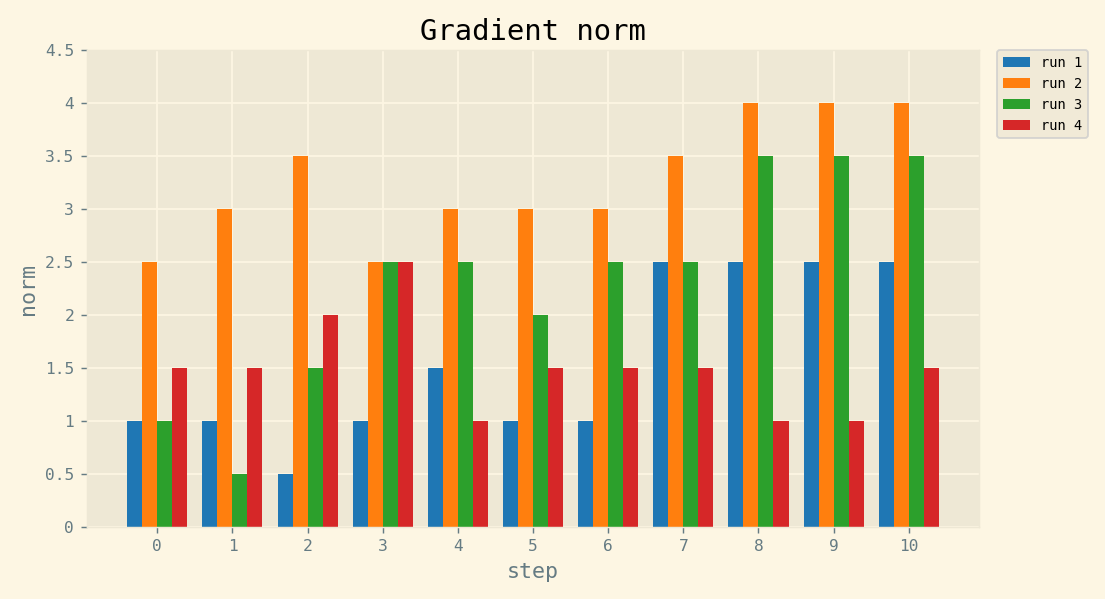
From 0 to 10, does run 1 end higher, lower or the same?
higher
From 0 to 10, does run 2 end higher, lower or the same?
higher
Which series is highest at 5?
run 2
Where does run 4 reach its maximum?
3
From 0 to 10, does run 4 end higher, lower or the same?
the same
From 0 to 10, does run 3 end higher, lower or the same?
higher
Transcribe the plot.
Title: Gradient norm
x-axis: step, ticks 0 1 2 3 4 5 6 7 8 9 10
y-axis: norm, ticks 0 0.5 1 1.5 2 2.5 3 3.5 4 4.5
Legend: run 1, run 2, run 3, run 4
Values:
run 1: 1 1 0.5 1 1.5 1 1 2.5 2.5 2.5 2.5
run 2: 2.5 3 3.5 2.5 3 3 3 3.5 4 4 4
run 3: 1 0.5 1.5 2.5 2.5 2 2.5 2.5 3.5 3.5 3.5
run 4: 1.5 1.5 2 2.5 1 1.5 1.5 1.5 1 1 1.5
